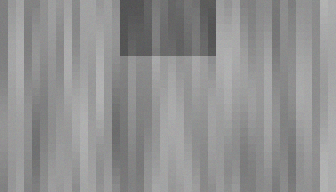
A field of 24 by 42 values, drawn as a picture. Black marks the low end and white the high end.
In the top middle lies a patch that is lower than the rest. Values change most from cell to cell in the top middle. The ninth with the lowest average is the top middle. The grain runs up and down.
